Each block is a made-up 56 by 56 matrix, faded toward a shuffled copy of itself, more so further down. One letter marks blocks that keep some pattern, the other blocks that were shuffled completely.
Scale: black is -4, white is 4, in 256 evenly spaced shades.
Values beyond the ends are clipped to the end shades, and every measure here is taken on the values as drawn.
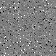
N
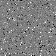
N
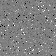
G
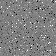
G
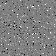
N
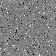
G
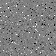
N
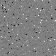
G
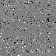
N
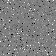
G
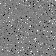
G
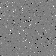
G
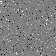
G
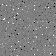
G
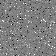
G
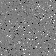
G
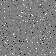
G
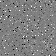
N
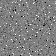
G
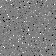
G
